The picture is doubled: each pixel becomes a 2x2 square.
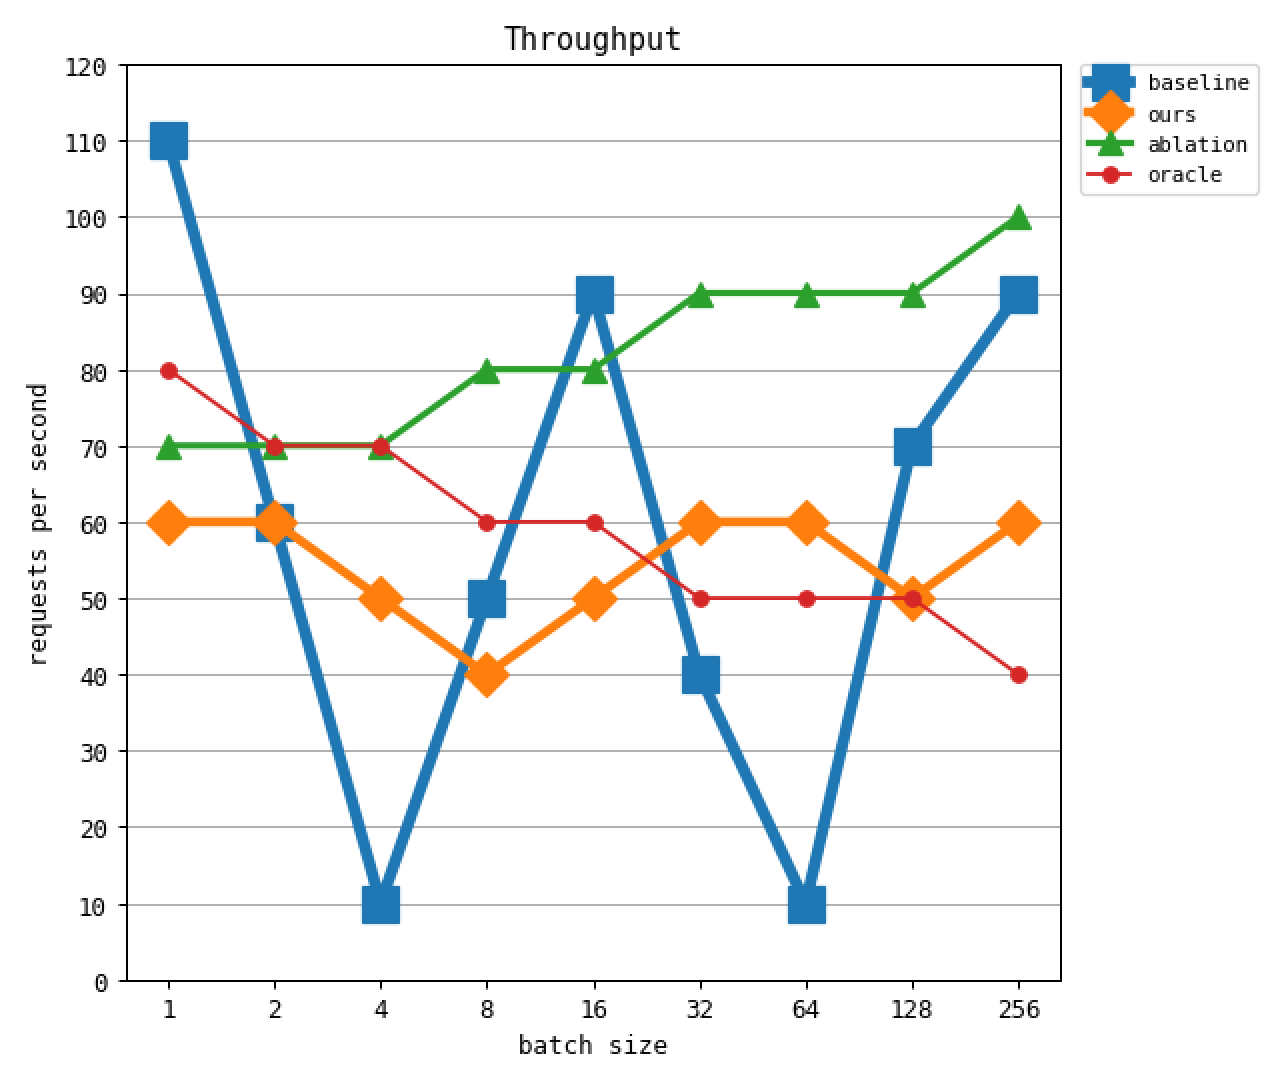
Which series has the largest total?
ablation
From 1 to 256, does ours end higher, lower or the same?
the same
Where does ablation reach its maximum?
256
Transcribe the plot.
Title: Throughput
x-axis: batch size, ticks 1 2 4 8 16 32 64 128 256
y-axis: requests per second, ticks 0 10 20 30 40 50 60 70 80 90 100 110 120
Legend: baseline, ours, ablation, oracle
Values:
baseline: 110 60 10 50 90 40 10 70 90
ours: 60 60 50 40 50 60 60 50 60
ablation: 70 70 70 80 80 90 90 90 100
oracle: 80 70 70 60 60 50 50 50 40
